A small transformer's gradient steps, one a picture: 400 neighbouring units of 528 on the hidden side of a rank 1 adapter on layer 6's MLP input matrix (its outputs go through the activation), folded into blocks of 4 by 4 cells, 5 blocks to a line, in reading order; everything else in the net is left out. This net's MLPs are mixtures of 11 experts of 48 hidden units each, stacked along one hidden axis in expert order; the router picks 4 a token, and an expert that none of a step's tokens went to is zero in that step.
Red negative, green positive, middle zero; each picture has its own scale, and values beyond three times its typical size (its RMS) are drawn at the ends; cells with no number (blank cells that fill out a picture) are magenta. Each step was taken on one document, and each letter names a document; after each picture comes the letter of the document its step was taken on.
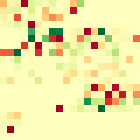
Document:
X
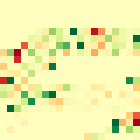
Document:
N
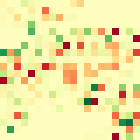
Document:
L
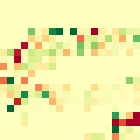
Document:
N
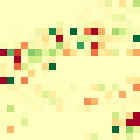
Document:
N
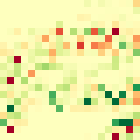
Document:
L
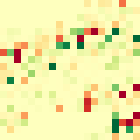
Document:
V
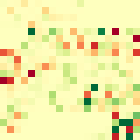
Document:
L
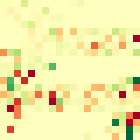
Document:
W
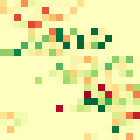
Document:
X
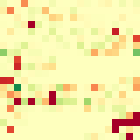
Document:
W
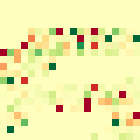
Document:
V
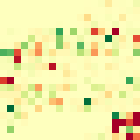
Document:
N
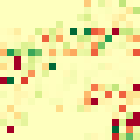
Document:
N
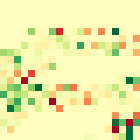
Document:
W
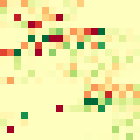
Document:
X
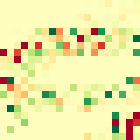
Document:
N
